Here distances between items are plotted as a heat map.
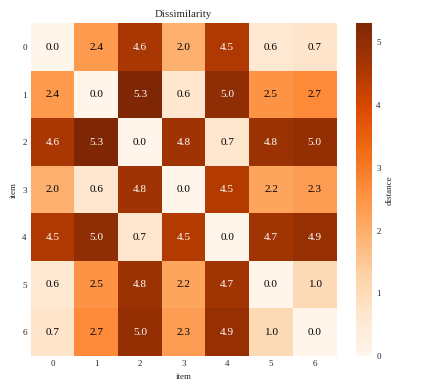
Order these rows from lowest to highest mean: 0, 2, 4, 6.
0, 6, 4, 2
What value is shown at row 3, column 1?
0.6
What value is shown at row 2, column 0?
4.6
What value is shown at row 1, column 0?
2.4
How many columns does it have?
7
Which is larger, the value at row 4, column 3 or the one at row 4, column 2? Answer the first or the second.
the first
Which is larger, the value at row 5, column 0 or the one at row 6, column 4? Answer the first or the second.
the second
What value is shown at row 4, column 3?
4.5
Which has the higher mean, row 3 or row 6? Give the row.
6
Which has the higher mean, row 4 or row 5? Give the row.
4
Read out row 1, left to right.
2.4 0.0 5.3 0.6 5.0 2.5 2.7
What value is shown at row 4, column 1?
5.0
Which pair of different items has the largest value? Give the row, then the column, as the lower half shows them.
2, 1
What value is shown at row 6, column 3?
2.3
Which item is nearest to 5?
0
